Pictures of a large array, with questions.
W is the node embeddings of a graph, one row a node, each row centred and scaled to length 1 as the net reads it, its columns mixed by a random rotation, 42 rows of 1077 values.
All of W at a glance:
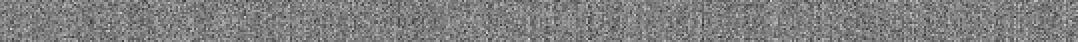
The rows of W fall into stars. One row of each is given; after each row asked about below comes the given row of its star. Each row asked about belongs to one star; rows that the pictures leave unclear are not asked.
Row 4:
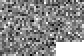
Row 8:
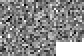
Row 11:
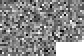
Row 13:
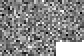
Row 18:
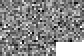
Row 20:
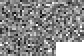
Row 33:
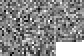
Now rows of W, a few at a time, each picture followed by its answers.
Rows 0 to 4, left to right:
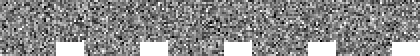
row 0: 13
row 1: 13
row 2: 8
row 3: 11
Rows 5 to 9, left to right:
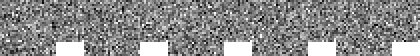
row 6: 33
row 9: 20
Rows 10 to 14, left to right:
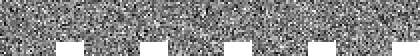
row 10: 33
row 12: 20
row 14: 13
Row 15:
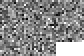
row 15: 11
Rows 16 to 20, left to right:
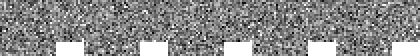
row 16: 20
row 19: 8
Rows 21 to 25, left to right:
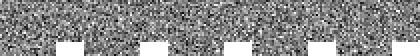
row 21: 8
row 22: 4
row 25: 13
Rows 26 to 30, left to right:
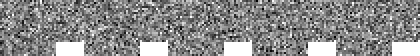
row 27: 8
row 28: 20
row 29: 33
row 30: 20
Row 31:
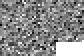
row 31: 18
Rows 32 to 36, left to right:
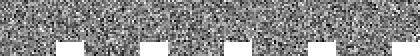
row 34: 8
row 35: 18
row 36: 13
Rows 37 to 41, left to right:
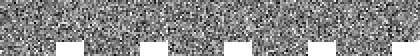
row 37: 33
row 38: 4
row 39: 20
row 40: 13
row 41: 11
